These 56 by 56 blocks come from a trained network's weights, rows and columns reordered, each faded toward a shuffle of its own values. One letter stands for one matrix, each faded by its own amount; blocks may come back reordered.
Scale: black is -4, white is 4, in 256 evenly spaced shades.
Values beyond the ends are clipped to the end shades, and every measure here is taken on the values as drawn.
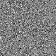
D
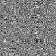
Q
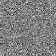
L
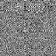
Q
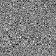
L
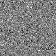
L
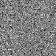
D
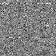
L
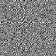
Q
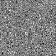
D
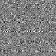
Q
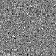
D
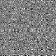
Q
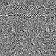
Q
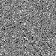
D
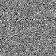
L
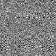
Q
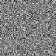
Q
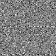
L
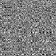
Q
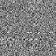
Q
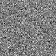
D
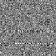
Q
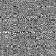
Q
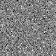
D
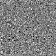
D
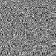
Q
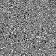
D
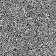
D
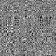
Q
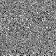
L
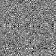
Q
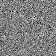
L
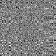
Q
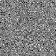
L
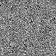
D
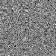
L
